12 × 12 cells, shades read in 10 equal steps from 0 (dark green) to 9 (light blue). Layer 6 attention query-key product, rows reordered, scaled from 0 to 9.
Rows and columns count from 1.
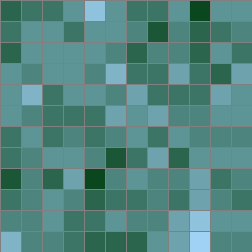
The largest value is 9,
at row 12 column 10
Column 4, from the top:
5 3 5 5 5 3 4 5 6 4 3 3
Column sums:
43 53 48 51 44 50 45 46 52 52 51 53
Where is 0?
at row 1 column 10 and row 9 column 5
